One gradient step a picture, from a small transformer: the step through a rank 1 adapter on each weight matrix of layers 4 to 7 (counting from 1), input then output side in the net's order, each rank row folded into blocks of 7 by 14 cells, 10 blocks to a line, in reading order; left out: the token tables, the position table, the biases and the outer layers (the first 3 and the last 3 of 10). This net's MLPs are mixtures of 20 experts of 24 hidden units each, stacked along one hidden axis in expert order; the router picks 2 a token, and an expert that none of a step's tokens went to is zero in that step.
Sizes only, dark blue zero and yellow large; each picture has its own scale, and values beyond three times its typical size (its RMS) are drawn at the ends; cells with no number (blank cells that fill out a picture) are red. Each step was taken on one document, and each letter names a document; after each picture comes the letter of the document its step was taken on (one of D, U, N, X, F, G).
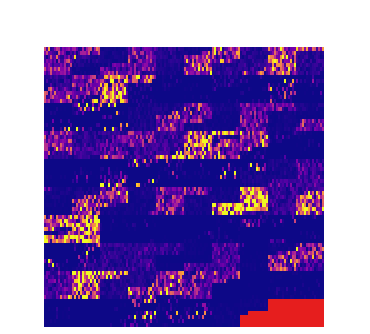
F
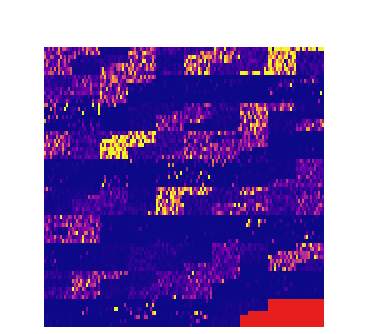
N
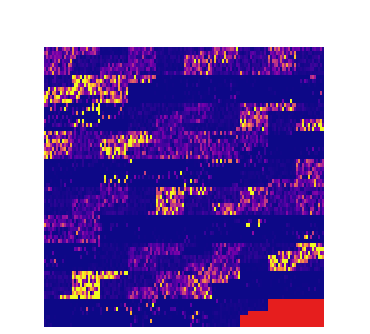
N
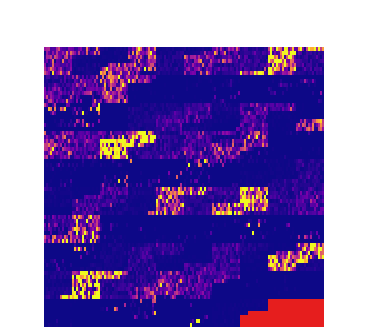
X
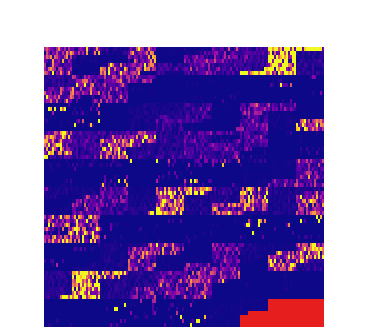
X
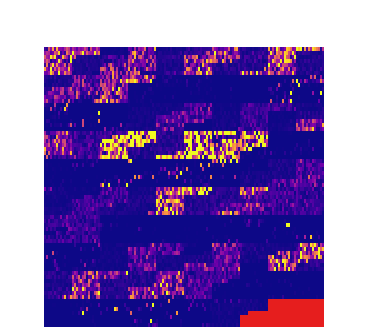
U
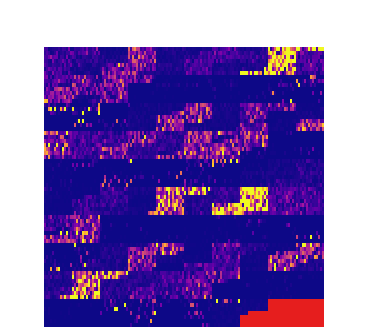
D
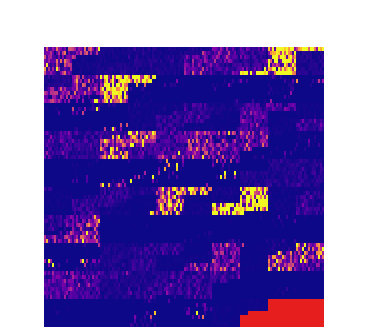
F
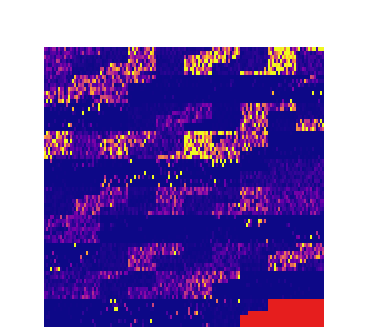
U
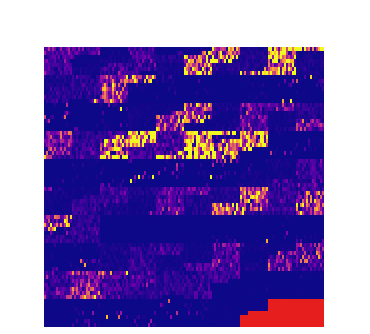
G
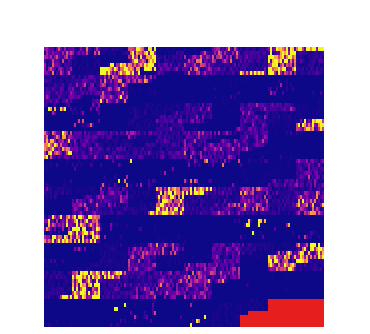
X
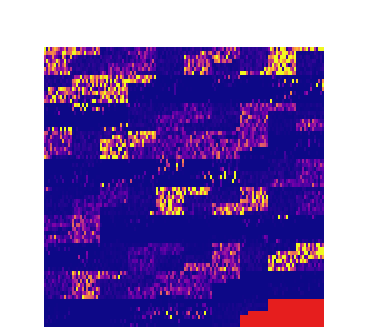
F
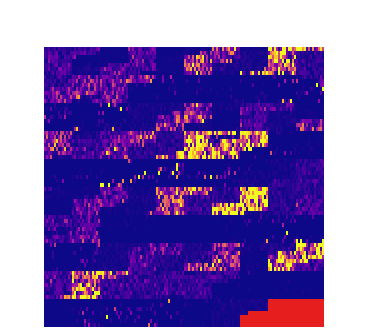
G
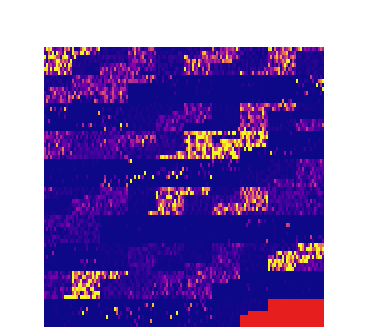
G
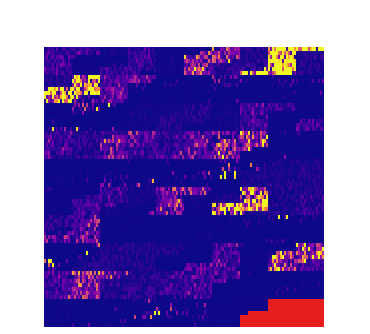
F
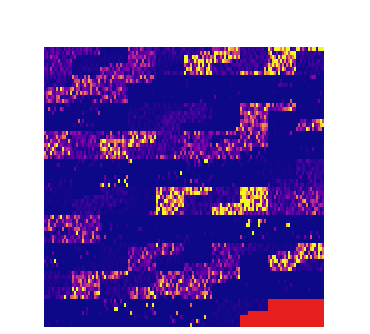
X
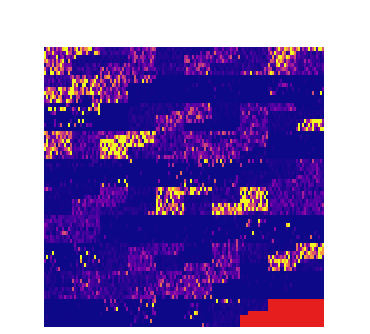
D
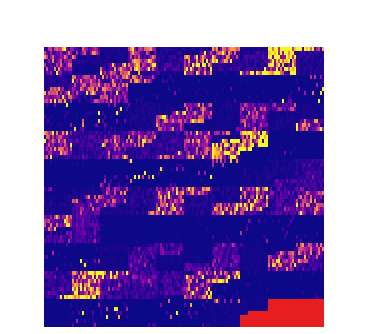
G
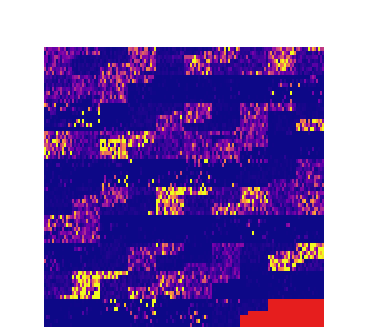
D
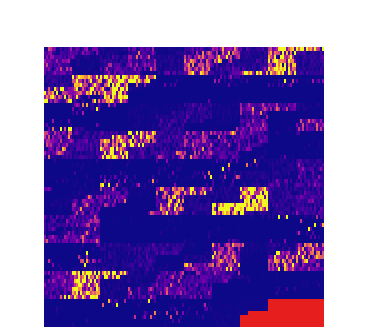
F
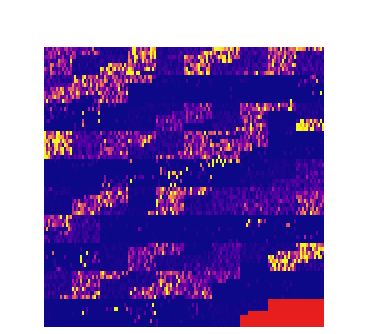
U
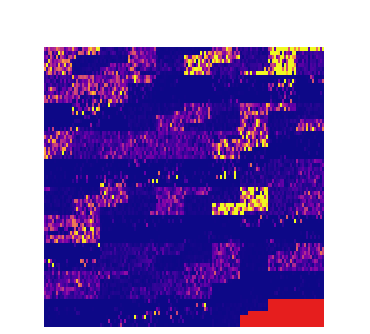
F
